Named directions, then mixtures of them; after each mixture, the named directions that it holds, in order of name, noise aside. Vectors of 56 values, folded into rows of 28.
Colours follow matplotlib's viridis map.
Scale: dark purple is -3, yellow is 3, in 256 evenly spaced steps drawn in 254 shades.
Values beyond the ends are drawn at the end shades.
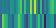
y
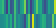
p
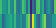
p, y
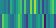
y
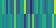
p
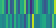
p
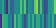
p, y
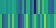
y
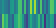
y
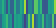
p, y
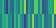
p, y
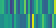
p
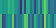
p, y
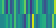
p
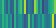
p, y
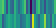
p, y
